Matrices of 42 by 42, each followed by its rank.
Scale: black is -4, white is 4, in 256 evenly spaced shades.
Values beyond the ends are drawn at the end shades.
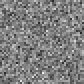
full rank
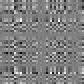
two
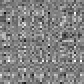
five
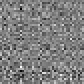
five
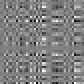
two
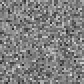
full rank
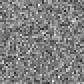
full rank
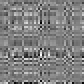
two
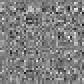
five
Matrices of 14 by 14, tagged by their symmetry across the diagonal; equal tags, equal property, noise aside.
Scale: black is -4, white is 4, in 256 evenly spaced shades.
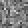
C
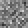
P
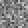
C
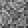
P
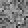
P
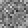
P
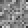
P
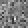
C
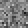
C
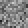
C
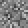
P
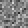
C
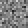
C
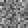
C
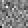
C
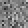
C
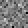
P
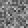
P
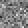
C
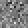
C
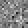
P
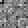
P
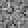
P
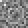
P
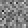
C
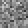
C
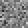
C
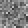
P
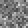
P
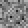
P
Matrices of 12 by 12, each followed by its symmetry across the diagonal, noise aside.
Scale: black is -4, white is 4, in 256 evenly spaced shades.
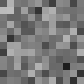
symmetric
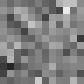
antisymmetric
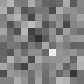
symmetric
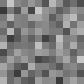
antisymmetric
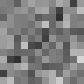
symmetric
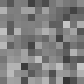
antisymmetric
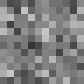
antisymmetric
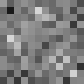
symmetric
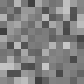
symmetric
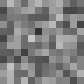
antisymmetric
